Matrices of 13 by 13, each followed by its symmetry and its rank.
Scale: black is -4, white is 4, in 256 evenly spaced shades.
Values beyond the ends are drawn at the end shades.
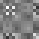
symmetric, rank two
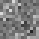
symmetric, full rank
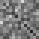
symmetric, full rank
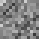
symmetric, full rank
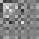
symmetric, rank two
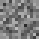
symmetric, full rank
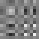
symmetric, rank one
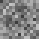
symmetric, full rank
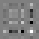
symmetric, rank one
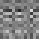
neither, rank two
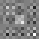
symmetric, rank two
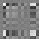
symmetric, rank one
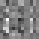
neither, rank two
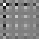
symmetric, rank one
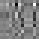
neither, rank two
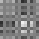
symmetric, rank one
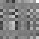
neither, rank two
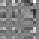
neither, rank two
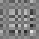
symmetric, rank one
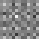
symmetric, rank two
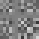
symmetric, rank two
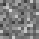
symmetric, full rank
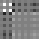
symmetric, rank one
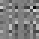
neither, rank two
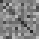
symmetric, full rank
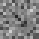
symmetric, full rank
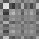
symmetric, rank one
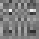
neither, rank two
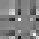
symmetric, rank two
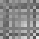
symmetric, rank two
